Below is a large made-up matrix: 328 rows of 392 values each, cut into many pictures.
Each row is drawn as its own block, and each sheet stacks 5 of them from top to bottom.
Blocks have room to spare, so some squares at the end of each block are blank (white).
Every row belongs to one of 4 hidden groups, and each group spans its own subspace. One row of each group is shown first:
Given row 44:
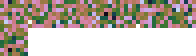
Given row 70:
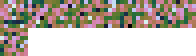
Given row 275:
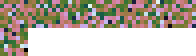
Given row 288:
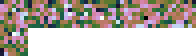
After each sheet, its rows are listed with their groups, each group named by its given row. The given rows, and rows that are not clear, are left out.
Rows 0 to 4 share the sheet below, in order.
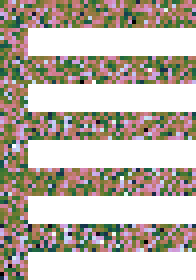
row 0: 70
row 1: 275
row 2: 288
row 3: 44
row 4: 288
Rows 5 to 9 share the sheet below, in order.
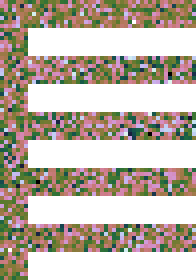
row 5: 70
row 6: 275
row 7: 275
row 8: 275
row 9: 44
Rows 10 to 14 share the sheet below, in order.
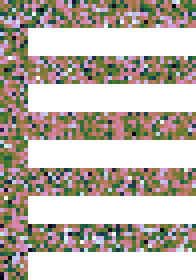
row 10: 70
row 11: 275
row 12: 70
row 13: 275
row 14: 288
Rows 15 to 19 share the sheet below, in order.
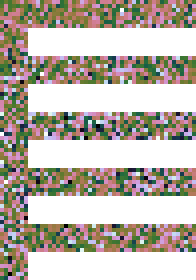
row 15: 44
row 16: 70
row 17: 288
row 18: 275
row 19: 275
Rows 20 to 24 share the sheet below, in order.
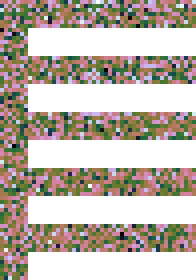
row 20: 288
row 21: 44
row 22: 288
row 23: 70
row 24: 44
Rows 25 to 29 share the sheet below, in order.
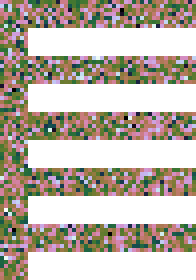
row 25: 44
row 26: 288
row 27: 44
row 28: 288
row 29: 70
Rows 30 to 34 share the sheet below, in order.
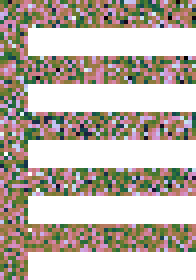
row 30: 275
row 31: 275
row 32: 288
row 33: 275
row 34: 275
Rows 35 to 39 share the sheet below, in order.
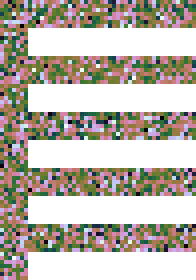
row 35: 70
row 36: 70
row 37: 288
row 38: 44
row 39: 288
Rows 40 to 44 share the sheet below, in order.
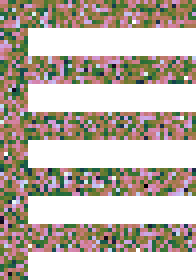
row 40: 70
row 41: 288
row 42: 288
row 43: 288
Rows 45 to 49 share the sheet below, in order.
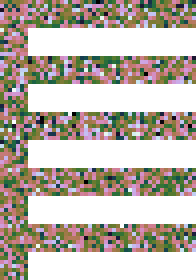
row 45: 288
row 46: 288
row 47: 70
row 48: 275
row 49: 275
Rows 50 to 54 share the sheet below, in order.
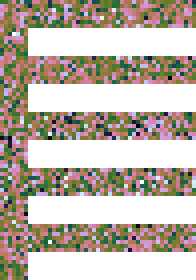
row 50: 288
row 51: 275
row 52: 44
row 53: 275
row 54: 44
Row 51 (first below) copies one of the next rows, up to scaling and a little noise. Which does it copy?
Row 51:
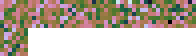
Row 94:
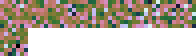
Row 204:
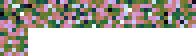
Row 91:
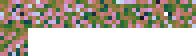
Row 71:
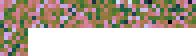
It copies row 71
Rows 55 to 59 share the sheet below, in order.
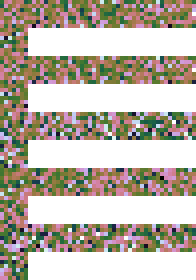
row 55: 275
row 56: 275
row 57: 44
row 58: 275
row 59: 70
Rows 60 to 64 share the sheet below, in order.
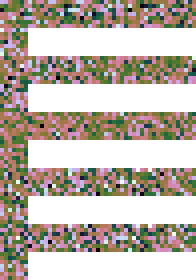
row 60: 288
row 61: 275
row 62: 275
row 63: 44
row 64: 44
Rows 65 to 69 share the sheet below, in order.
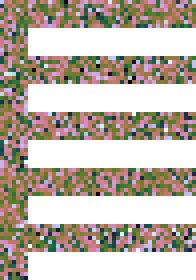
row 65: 288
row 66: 70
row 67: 275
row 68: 44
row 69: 44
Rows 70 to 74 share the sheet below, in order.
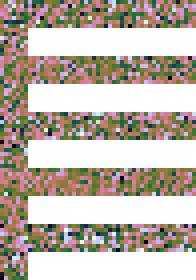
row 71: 275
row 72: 288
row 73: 44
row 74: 288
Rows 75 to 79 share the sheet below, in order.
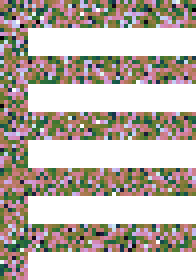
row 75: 70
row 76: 288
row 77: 70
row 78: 275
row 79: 70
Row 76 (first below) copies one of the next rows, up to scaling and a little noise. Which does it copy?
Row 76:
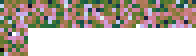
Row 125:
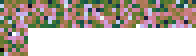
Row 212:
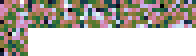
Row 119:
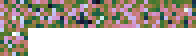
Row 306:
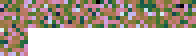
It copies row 125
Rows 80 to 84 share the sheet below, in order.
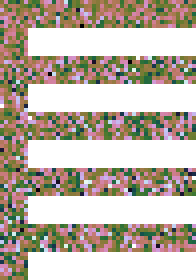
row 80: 275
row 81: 44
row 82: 275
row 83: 275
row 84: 70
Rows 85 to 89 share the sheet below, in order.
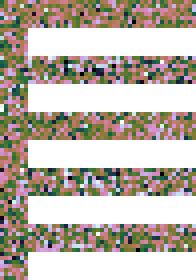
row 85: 70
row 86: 288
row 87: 44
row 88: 288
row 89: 288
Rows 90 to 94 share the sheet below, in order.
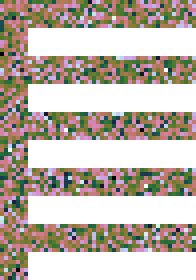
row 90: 288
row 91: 275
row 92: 275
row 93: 288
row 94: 275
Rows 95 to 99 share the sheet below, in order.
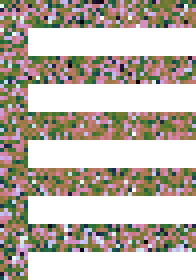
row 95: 288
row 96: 44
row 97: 70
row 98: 70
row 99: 288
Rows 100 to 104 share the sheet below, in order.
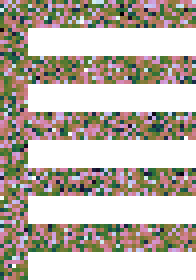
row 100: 288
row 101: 275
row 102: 44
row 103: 288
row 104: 288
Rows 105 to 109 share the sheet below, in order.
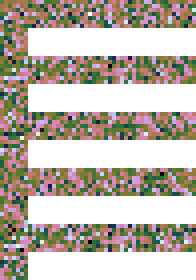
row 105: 275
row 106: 70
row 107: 70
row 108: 44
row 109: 70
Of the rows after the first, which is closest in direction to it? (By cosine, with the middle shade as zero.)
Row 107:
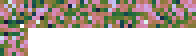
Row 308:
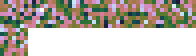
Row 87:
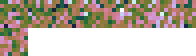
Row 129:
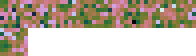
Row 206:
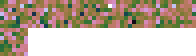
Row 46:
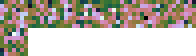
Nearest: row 308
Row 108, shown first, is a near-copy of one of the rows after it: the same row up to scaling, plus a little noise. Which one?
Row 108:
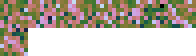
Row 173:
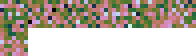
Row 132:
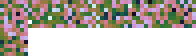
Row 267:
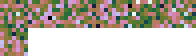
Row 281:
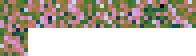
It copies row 281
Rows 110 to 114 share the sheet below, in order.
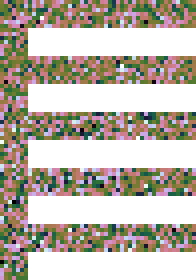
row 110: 70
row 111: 44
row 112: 288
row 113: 288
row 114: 70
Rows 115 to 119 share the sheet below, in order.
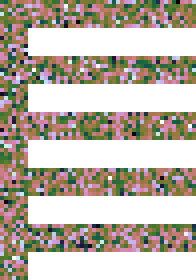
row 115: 275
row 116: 70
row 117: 70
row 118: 70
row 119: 288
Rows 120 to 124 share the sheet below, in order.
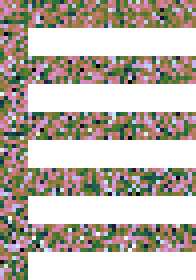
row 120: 70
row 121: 70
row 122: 70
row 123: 44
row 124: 70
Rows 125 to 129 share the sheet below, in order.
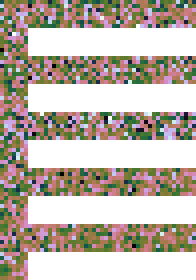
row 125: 288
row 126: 44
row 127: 275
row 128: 70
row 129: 70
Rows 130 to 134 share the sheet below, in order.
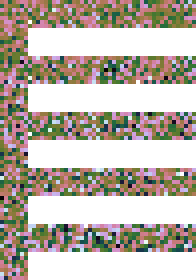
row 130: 44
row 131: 44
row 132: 44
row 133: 288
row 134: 288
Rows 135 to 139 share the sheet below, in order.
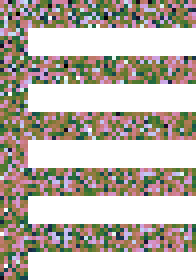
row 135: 44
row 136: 275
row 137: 275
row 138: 288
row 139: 288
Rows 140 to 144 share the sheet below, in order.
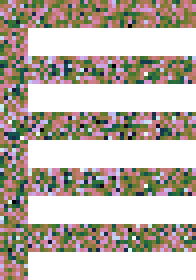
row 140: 70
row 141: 288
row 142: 70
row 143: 288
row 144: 44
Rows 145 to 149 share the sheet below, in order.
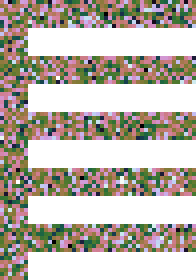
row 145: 44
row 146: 275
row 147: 288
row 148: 44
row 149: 44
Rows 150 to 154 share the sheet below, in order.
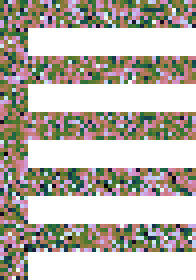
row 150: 44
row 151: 70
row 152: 288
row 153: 44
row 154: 275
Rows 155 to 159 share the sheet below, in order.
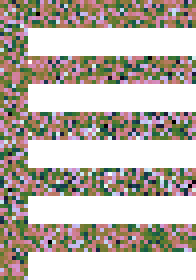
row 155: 275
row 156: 275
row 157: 44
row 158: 275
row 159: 44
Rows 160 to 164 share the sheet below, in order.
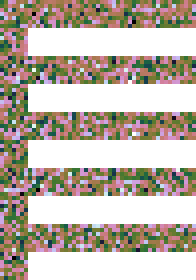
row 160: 70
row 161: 70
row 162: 70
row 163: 70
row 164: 288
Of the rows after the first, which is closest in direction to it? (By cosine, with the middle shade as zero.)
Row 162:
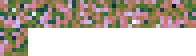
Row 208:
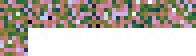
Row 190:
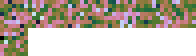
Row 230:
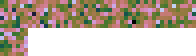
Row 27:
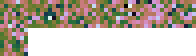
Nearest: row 190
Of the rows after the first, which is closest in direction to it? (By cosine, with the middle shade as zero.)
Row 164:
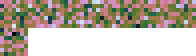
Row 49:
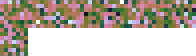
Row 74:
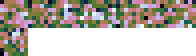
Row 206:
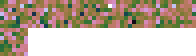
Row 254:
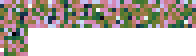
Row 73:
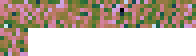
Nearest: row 254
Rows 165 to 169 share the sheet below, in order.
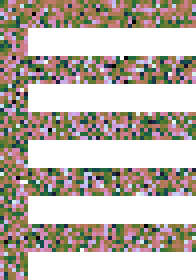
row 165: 70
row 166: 275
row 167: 44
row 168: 288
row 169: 275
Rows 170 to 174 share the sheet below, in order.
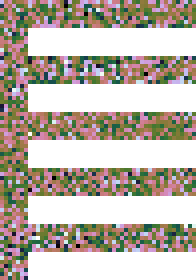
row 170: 288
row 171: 288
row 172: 44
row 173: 44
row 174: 275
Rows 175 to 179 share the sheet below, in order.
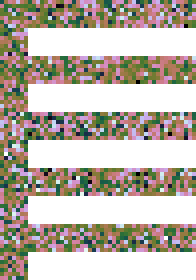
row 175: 44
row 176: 288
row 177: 288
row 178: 275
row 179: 275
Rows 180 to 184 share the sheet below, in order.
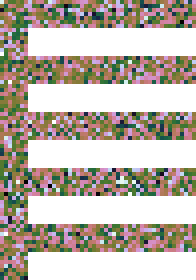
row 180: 288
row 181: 44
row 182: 44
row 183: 44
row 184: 288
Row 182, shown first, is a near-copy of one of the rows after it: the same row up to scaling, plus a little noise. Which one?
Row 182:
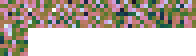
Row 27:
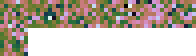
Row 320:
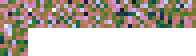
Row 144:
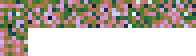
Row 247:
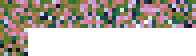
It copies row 320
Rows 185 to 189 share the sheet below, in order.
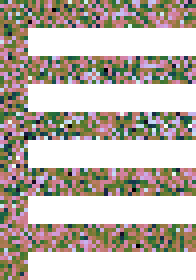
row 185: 44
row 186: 44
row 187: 275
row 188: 70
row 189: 44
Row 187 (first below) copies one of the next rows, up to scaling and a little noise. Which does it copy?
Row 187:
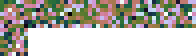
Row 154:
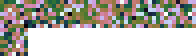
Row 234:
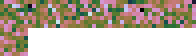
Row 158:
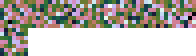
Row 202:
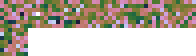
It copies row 154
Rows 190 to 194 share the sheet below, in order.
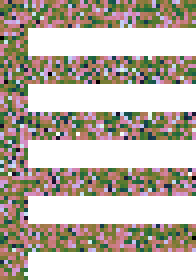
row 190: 70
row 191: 44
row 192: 275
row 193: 275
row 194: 275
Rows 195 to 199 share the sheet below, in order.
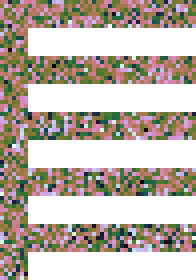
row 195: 44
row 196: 44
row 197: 288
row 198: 288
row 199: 275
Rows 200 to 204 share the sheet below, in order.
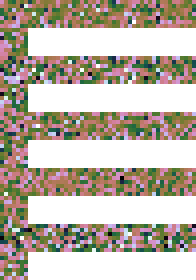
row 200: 70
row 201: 70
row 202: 275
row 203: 44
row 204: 275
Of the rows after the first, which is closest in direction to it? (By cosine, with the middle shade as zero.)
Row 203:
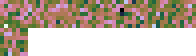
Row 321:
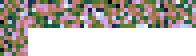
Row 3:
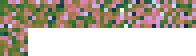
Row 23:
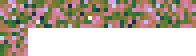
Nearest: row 23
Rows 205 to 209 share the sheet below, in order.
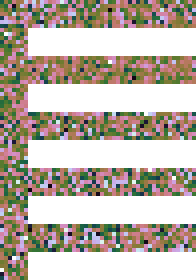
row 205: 70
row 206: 70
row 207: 275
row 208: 44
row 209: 288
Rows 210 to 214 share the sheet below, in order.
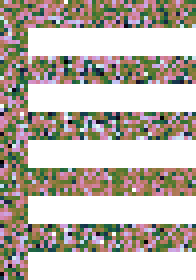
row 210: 275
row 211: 288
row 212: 288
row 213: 70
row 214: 288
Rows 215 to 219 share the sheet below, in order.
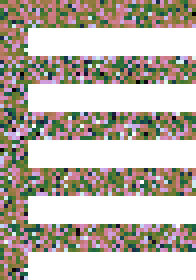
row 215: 275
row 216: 288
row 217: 70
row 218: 275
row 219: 275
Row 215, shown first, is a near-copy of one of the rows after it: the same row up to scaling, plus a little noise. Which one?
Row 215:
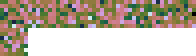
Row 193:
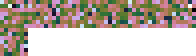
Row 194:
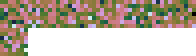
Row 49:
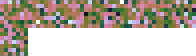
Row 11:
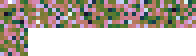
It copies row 194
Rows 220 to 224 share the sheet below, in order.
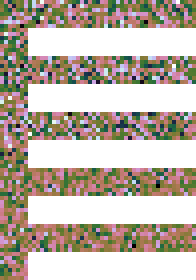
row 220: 70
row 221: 44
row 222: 44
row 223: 44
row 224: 70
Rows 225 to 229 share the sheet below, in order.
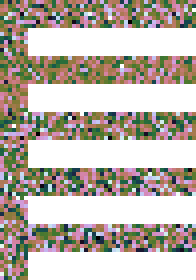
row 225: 275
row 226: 44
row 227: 70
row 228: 44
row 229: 288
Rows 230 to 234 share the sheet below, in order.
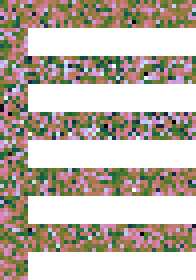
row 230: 70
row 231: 288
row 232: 44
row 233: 70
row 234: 275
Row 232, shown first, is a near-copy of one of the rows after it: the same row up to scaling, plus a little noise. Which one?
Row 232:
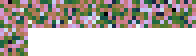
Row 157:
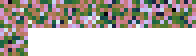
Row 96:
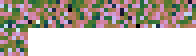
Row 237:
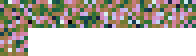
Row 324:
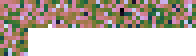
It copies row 157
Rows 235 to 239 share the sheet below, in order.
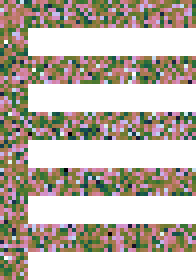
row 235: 288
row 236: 70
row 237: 44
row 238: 288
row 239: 70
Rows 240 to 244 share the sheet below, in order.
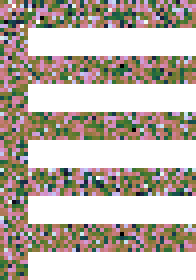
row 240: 70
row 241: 44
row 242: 275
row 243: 288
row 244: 44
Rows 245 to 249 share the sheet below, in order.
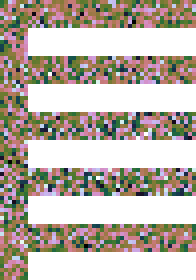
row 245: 70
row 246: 44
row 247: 44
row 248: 288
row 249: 288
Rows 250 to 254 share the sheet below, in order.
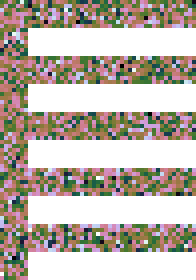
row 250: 288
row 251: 44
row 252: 275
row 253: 288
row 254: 288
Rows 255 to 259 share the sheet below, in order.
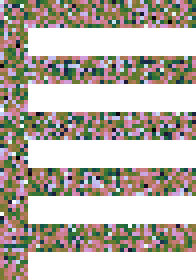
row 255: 275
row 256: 288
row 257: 275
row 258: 288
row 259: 70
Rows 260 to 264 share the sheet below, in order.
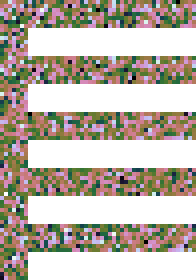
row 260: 70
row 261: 70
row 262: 288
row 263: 44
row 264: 288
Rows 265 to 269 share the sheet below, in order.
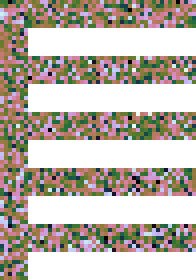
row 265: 275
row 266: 44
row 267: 44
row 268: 44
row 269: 44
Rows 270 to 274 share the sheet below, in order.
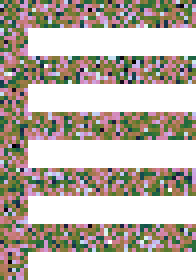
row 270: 288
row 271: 70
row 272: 288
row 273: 288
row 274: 275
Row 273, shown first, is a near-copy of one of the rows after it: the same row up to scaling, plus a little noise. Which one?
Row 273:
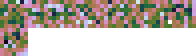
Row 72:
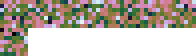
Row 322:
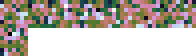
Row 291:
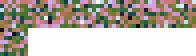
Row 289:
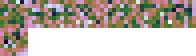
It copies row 289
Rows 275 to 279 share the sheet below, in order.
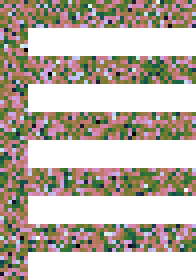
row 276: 44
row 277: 70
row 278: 288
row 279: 275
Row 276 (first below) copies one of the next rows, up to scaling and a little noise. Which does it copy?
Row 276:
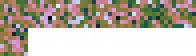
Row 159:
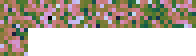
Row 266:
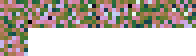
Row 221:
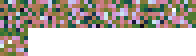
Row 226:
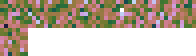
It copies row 159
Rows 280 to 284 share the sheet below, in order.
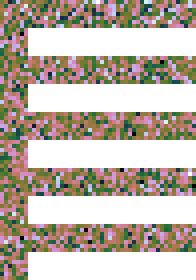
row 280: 275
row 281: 44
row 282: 70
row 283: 275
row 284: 275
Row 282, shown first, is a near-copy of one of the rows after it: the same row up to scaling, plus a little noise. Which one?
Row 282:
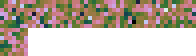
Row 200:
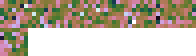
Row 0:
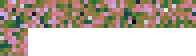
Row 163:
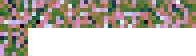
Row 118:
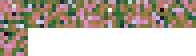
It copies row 0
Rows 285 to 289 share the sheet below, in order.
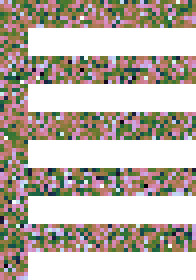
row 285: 275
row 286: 70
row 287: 44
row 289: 288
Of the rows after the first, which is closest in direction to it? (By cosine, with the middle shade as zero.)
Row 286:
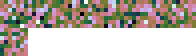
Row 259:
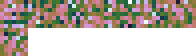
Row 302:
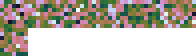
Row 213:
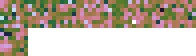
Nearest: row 259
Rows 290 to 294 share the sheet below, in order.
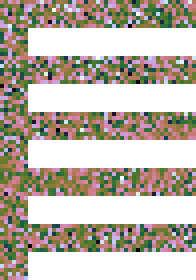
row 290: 44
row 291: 288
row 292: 275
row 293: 44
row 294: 44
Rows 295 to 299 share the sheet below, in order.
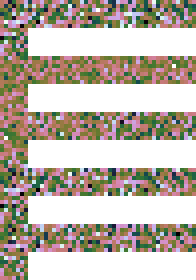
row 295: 70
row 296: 44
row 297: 44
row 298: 70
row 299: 70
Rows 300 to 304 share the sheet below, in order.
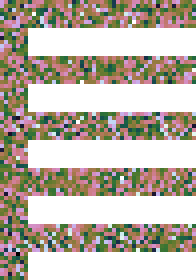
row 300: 70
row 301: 275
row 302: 275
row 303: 44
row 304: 44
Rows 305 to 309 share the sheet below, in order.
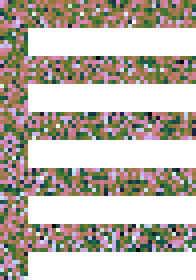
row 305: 70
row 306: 288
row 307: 275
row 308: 70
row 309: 44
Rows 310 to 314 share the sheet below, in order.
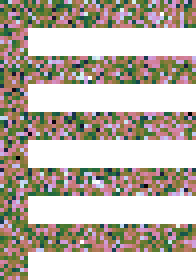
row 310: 44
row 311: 288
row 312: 44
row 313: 288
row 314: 275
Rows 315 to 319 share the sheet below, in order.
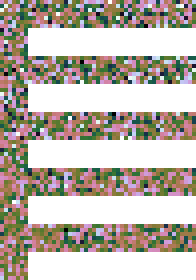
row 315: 288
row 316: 275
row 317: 70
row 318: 288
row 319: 288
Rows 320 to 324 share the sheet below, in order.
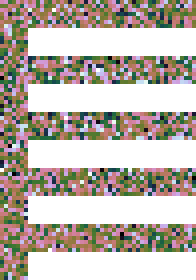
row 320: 44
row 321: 288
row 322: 288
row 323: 275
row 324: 44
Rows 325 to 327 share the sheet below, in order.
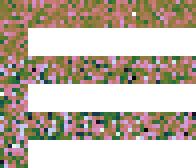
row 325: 70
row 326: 70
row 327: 288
